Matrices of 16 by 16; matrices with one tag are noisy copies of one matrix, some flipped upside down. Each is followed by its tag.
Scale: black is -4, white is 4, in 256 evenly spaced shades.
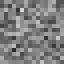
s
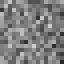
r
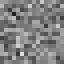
s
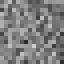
r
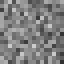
r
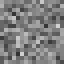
s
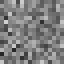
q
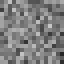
r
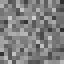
r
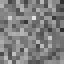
r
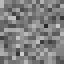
s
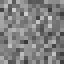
r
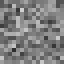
s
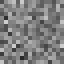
q
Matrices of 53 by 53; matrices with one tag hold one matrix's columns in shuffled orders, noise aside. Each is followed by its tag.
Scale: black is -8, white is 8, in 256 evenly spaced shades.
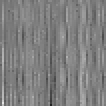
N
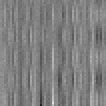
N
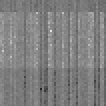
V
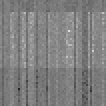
V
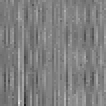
N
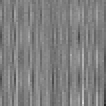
N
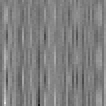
N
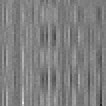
N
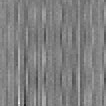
N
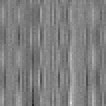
N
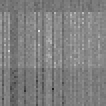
V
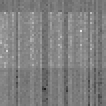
V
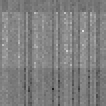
V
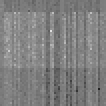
V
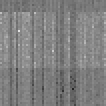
V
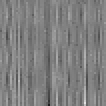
N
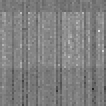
V
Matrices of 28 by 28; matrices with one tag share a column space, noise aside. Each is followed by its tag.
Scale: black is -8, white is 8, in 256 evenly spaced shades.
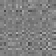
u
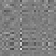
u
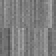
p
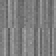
p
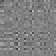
u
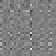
u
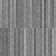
p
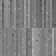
p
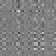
u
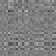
u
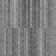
p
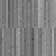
p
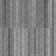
p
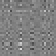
u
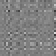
u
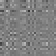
u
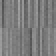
p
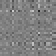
u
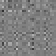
u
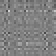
u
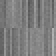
p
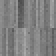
p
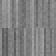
p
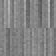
p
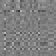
u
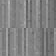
p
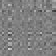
u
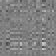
u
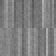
p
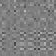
u
